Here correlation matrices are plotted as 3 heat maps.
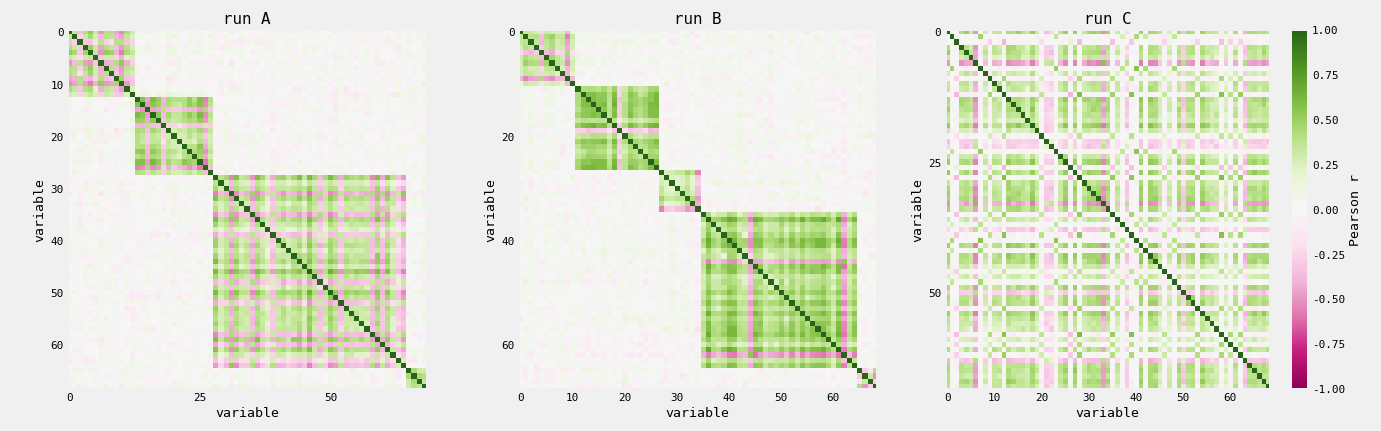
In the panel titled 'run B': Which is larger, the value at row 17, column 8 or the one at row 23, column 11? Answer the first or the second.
the second
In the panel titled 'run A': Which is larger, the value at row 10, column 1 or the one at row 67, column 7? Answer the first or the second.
the second
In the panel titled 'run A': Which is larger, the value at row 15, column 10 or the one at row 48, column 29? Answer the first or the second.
the first
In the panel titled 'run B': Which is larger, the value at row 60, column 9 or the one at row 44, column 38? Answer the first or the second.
the first
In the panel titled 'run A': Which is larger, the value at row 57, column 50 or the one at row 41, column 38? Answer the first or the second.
the first
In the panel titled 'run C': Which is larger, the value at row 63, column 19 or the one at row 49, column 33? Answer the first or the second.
the first
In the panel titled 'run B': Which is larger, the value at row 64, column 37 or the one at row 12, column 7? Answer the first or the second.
the first
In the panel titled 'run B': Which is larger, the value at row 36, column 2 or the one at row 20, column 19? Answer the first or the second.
the first
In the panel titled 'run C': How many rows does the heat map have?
69
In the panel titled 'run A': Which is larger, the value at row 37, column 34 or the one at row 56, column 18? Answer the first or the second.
the first
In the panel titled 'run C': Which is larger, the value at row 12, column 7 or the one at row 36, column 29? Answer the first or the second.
the second
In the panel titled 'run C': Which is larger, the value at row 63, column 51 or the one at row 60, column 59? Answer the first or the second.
the second
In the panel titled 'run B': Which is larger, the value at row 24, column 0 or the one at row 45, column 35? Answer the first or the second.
the second
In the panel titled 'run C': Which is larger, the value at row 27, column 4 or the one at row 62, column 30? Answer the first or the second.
the first
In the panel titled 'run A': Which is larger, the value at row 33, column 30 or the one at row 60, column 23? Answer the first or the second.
the first
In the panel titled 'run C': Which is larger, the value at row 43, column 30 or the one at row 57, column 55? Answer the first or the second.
the first
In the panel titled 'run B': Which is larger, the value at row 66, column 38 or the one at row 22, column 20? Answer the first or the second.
the second
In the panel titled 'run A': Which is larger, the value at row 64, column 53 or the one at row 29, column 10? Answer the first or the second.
the second
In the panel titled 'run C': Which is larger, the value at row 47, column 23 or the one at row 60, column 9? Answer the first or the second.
the second
